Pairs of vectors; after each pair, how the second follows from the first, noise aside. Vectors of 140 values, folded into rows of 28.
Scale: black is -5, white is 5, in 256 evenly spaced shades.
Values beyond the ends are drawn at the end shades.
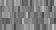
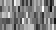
scaled up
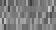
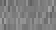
shrunk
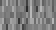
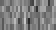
reversed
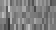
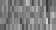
reversed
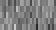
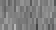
shrunk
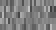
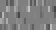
partly zeroed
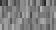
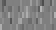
partly zeroed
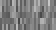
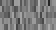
sign-scrambled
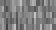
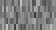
sign-scrambled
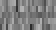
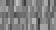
reversed
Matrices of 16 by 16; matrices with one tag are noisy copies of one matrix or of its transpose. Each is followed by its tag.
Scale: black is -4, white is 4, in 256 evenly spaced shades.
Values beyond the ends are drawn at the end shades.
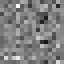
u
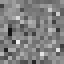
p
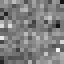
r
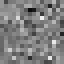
p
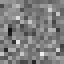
p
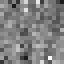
r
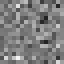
u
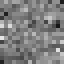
r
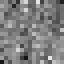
r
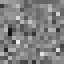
p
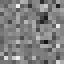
u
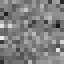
r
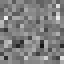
u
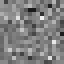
p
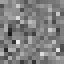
p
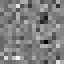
u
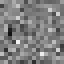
p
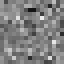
p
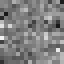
r
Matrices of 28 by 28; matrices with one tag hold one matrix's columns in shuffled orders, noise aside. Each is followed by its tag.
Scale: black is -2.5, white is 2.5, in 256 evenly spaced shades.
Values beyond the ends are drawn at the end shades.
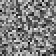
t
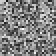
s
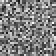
s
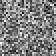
s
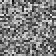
s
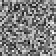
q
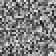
t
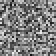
q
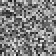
t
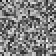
t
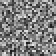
t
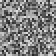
t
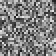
t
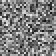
q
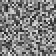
q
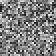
q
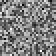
t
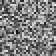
s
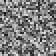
t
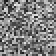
s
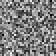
t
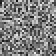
s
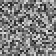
q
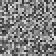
s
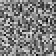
q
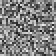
q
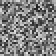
q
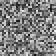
q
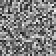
s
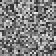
s
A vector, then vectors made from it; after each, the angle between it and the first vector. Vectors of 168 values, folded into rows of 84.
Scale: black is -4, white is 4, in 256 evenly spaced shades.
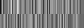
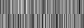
partly aligned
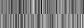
orthogonal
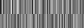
nearly parallel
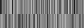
partly aligned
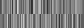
partly aligned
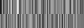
nearly parallel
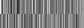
nearly opposite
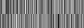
orthogonal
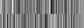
partly opposed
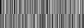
partly aligned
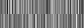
partly aligned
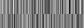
orthogonal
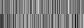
orthogonal
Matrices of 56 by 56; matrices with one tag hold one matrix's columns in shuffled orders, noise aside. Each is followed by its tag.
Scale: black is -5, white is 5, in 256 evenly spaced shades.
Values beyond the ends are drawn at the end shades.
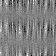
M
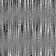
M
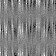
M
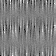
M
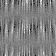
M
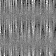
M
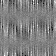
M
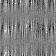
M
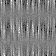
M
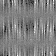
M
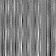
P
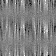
M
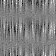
M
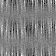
M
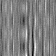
P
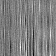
P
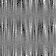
M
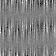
M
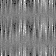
M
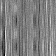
P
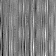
P
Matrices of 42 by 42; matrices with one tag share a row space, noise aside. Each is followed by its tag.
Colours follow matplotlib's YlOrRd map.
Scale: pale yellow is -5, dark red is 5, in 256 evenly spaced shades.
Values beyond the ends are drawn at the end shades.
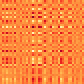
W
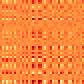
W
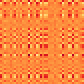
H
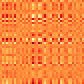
W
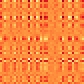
H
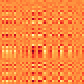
W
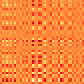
W
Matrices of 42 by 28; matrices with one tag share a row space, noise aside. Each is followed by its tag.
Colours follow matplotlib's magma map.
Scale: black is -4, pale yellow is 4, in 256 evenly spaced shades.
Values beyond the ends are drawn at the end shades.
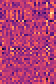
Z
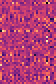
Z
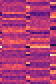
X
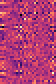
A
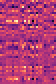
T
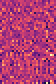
Z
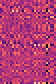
Z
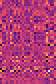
Z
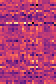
T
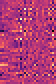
A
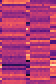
X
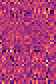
Z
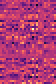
T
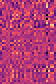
Z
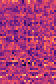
T
